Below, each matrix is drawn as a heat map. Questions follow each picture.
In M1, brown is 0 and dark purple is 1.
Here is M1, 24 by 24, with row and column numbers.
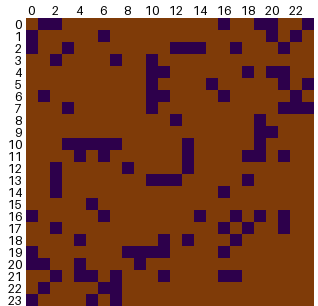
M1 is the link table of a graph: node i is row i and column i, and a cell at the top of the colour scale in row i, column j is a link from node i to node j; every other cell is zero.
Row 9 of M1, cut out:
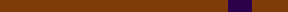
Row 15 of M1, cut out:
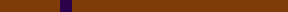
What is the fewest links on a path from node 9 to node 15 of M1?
4
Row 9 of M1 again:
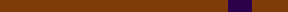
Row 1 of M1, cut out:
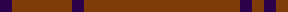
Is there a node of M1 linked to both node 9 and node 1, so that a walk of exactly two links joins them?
yes
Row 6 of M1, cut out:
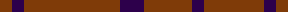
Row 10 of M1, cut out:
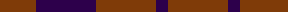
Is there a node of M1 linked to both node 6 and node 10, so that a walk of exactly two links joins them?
no
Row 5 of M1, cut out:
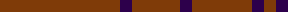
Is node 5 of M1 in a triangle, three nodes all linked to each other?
no
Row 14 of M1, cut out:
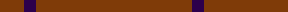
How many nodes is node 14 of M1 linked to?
2
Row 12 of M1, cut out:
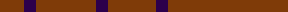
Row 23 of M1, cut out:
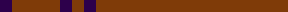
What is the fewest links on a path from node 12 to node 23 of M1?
3
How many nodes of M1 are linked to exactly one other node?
1
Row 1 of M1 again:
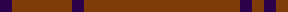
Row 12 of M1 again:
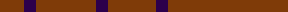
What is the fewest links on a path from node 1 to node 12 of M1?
3
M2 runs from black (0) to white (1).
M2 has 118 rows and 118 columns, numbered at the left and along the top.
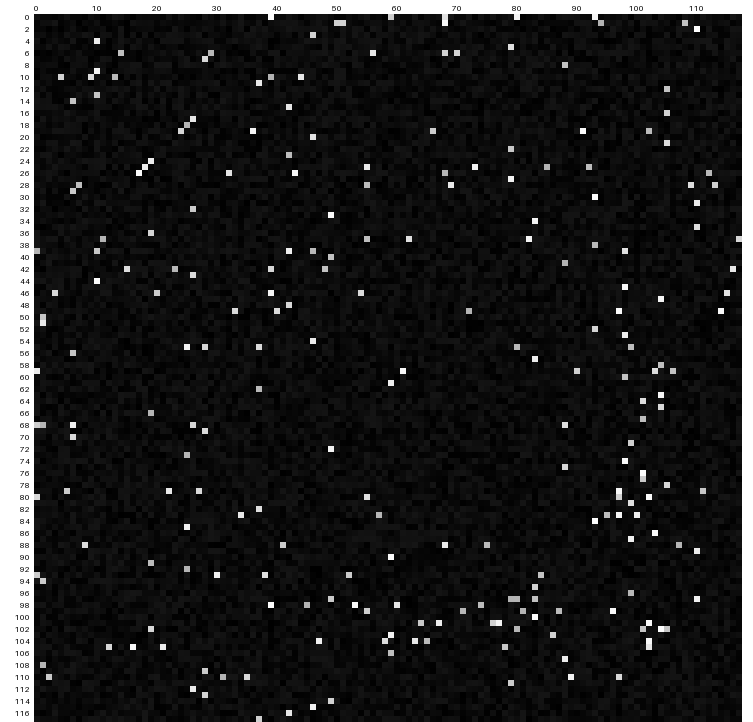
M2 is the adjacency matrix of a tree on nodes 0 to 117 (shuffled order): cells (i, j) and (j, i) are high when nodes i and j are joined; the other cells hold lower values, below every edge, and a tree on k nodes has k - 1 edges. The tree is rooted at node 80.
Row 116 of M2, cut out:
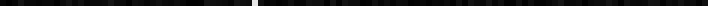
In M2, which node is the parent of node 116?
42
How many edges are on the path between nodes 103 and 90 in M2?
2
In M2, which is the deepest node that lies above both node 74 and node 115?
39
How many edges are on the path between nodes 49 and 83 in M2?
2
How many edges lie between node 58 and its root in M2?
3
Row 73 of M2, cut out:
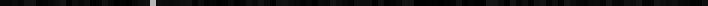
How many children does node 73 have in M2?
0
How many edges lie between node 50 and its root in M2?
4
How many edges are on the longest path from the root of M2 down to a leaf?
4
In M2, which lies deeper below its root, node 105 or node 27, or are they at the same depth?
node 27
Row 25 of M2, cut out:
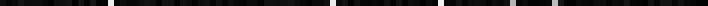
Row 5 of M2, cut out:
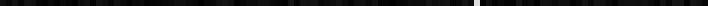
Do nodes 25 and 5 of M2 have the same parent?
no
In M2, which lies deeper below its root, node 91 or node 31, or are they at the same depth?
the same depth
